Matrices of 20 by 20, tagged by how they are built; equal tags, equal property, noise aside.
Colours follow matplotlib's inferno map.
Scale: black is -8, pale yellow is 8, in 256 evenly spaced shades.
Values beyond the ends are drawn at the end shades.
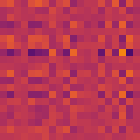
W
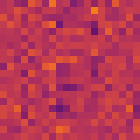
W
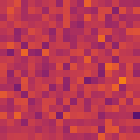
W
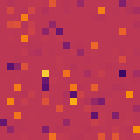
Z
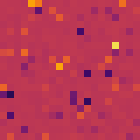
Z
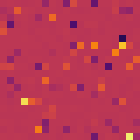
Z
